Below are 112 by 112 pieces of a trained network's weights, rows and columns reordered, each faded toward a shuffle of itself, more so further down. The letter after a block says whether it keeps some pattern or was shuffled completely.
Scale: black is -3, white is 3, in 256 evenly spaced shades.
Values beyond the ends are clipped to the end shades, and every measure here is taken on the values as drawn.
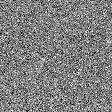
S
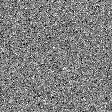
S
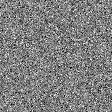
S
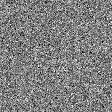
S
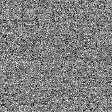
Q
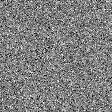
S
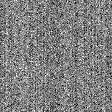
Q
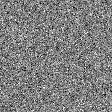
S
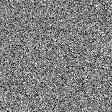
S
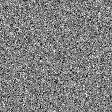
S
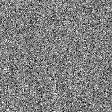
Q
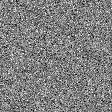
S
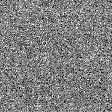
Q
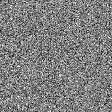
Q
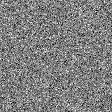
S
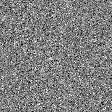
S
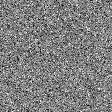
S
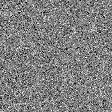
Q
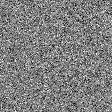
S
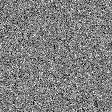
S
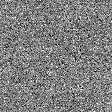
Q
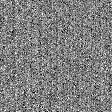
Q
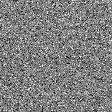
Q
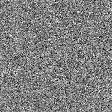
Q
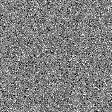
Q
